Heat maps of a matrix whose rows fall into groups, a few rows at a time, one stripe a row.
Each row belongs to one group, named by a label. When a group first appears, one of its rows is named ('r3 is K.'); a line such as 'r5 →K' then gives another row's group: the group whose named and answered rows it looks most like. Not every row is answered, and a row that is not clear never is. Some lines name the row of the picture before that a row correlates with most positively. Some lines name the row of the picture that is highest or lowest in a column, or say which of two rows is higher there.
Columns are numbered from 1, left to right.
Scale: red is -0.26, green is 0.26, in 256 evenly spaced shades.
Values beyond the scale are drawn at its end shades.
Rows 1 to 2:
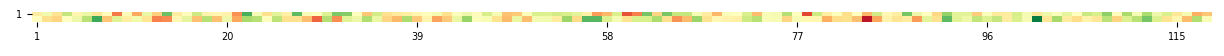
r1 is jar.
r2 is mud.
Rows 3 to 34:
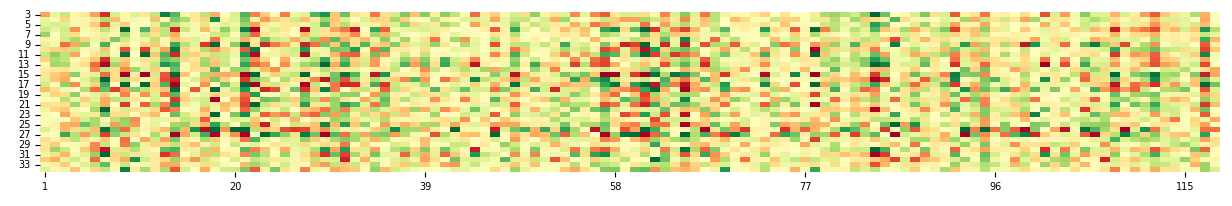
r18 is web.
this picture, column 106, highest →9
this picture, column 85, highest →13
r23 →web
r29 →web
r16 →mud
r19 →jar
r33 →mud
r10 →jar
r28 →jar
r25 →web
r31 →mud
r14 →web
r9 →web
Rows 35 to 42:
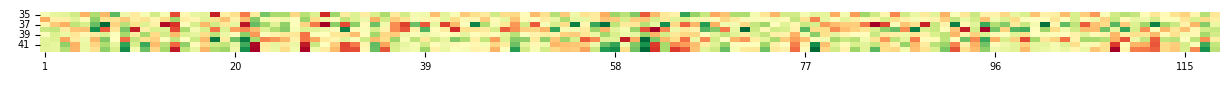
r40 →web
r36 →jar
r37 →mud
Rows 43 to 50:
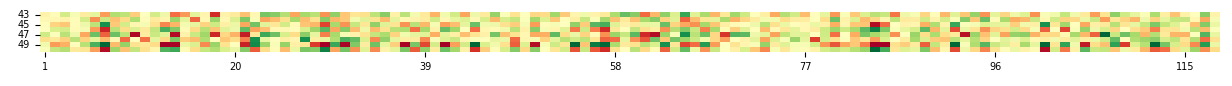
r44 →web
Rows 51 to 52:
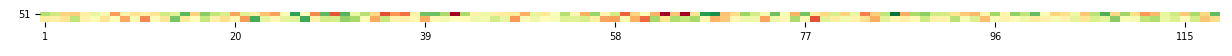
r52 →jar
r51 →web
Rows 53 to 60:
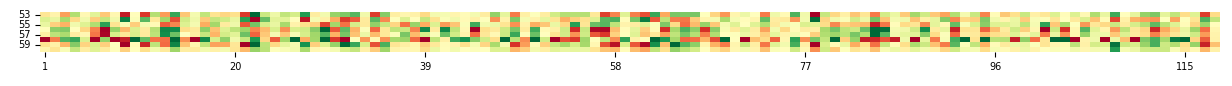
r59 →jar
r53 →jar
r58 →web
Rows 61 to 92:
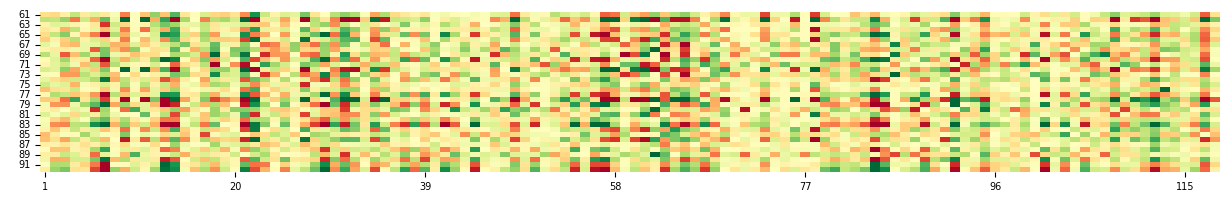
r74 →mud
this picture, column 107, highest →69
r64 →jar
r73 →web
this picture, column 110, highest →78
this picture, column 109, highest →71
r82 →mud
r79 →mud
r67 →web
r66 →jar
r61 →jar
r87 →web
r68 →web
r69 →web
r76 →jar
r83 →mud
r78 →jar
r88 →mud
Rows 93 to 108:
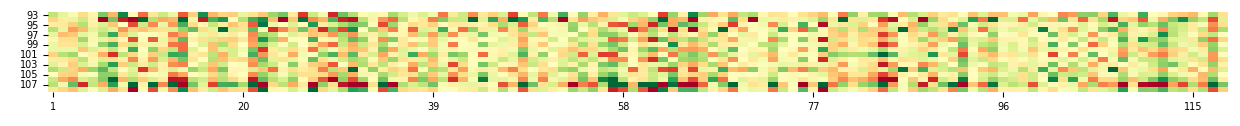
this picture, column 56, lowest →101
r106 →mud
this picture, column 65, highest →93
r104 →web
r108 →jar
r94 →web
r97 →mud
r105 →mud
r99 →mud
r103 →mud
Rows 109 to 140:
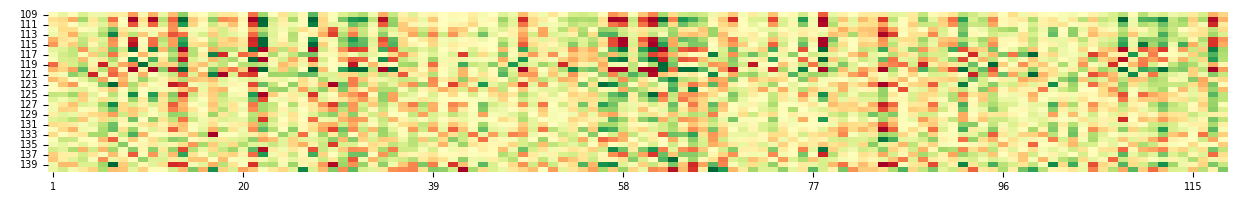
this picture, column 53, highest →120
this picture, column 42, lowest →140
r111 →jar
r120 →jar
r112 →mud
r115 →jar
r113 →mud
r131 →mud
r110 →jar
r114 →jar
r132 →mud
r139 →mud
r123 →mud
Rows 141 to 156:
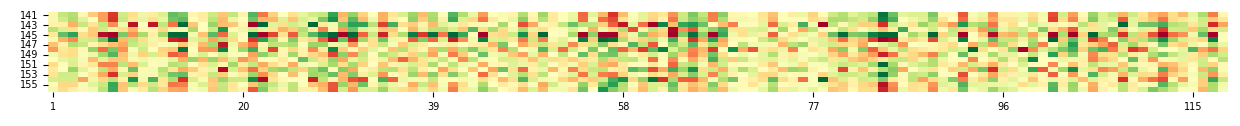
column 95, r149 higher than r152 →Yes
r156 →mud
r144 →web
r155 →mud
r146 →mud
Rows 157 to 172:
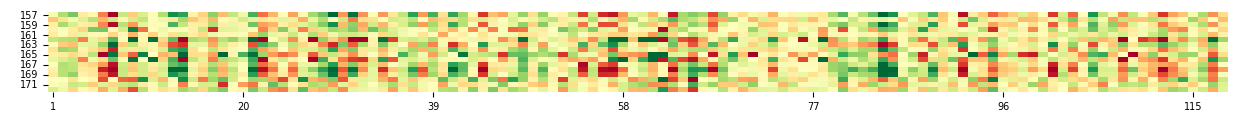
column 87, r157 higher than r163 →Yes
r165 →web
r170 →web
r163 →mud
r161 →jar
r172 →web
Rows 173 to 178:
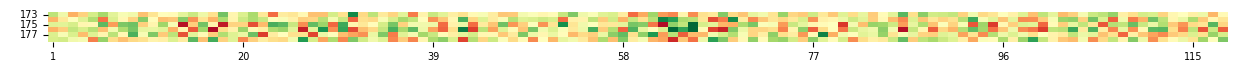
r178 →web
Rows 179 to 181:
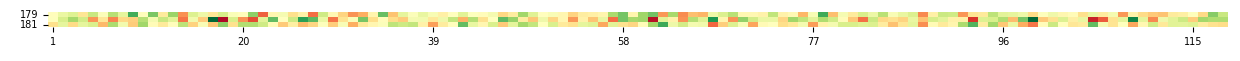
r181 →web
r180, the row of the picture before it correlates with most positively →178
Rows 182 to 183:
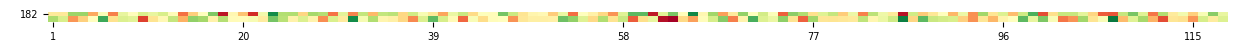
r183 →web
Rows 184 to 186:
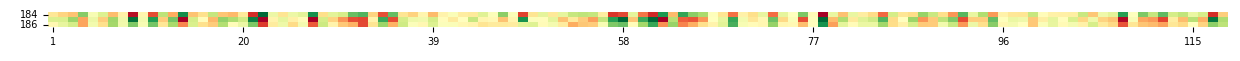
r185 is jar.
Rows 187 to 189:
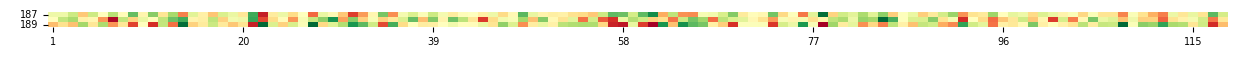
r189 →jar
